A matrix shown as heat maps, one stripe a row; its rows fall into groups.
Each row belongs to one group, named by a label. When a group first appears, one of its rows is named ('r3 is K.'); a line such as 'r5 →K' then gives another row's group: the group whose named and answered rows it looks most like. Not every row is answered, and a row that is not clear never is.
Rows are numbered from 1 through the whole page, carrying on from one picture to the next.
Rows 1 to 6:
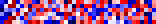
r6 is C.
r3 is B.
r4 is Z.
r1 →Z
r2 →C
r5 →C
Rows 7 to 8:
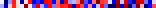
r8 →Z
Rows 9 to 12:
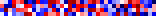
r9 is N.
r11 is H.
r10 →Z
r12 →Z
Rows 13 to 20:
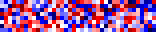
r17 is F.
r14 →N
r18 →H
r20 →N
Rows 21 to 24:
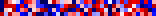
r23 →C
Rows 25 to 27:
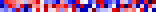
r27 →N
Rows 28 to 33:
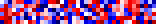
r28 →N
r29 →H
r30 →F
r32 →F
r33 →C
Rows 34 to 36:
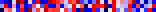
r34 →N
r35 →F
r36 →B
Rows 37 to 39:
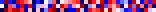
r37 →H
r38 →B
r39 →H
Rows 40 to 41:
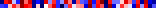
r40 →H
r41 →H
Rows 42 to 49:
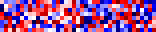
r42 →N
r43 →B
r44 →B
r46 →F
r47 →B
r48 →H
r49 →C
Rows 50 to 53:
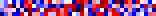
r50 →Z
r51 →F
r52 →B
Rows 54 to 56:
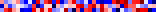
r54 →N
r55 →F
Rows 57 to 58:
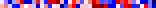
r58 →F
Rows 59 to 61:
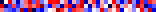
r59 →B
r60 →Z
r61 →B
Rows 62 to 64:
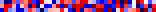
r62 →Z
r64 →H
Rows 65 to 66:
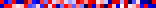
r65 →Z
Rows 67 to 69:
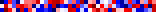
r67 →B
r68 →H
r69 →F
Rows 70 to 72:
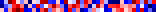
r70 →C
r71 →N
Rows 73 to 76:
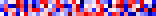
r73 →N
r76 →Z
